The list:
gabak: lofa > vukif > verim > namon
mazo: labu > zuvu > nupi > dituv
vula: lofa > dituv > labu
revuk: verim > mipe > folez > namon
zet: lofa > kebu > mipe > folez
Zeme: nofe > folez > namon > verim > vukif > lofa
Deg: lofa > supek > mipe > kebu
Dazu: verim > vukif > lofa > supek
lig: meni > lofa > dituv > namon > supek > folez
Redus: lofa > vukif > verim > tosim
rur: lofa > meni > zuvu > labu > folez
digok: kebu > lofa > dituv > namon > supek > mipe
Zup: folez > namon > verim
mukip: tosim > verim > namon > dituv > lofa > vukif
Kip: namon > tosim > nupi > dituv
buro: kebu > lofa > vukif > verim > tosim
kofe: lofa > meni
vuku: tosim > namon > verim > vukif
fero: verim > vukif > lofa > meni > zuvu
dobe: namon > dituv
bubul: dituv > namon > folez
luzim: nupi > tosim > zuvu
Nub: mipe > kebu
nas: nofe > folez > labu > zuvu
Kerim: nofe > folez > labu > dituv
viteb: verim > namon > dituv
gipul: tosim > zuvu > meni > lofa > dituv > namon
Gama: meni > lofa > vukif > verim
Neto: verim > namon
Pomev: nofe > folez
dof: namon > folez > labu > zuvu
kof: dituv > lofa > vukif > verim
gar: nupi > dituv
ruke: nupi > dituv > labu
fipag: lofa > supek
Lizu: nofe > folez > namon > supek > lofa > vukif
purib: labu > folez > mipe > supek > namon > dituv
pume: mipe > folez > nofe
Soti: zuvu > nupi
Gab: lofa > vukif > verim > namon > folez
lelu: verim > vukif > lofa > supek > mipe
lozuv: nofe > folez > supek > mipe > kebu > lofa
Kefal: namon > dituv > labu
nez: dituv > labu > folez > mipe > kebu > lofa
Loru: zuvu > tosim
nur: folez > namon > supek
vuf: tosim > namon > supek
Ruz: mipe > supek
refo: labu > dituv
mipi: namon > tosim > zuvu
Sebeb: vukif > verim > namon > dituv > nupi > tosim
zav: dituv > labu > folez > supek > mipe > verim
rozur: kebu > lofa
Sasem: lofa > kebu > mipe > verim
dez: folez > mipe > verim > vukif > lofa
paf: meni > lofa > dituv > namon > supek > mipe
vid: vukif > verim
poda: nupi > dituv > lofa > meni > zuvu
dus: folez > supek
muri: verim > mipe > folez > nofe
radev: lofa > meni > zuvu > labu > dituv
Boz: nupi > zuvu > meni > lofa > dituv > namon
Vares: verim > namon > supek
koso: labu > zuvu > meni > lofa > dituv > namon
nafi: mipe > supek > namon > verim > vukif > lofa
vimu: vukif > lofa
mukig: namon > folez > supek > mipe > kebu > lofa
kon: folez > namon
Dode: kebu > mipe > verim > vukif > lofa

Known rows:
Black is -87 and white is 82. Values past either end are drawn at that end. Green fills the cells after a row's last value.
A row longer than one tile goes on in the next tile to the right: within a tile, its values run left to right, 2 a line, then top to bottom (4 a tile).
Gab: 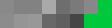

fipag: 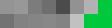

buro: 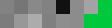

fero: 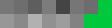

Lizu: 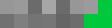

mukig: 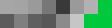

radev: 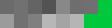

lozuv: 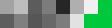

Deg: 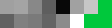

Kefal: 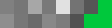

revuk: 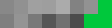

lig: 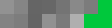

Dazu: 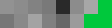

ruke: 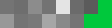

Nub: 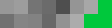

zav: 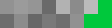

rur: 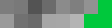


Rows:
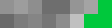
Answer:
Ruz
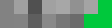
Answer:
Pomev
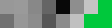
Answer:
Sasem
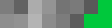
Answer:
mukip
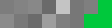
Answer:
refo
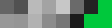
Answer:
Sebeb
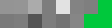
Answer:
purib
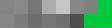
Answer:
kon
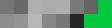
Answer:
vuku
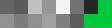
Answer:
Kip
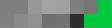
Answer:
Neto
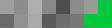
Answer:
nafi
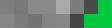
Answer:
dobe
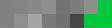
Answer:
vid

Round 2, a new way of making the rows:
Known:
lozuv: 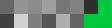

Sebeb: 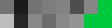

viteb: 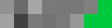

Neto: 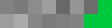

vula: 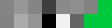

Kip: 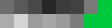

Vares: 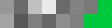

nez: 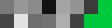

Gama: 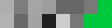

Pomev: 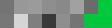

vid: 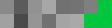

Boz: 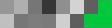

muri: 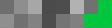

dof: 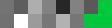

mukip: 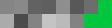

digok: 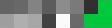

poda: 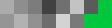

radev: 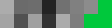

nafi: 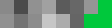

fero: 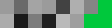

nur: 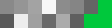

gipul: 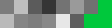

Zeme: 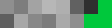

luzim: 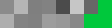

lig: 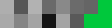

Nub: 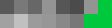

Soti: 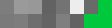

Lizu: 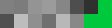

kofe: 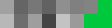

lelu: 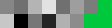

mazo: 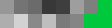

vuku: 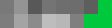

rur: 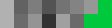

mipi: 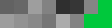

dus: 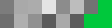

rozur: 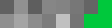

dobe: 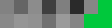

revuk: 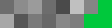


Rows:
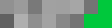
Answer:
dez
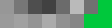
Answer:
gar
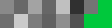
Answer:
bubul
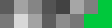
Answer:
pume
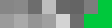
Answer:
vuf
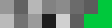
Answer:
paf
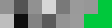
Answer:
Dazu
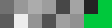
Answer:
nas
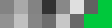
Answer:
ruke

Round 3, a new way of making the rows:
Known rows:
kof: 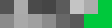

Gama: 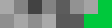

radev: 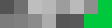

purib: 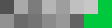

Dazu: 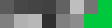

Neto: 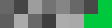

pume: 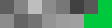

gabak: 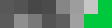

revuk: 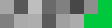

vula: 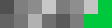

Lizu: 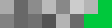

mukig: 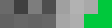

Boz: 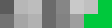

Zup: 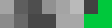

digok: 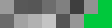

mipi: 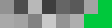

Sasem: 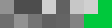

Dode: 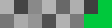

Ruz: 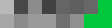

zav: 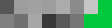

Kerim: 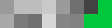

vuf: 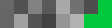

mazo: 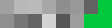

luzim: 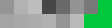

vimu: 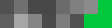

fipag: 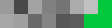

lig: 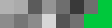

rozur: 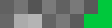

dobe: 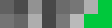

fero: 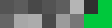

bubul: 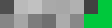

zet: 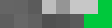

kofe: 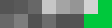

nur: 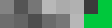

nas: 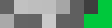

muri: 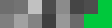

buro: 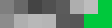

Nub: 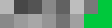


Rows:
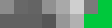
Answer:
lozuv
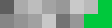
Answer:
koso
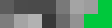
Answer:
lelu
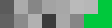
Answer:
nez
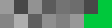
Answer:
viteb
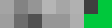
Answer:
kon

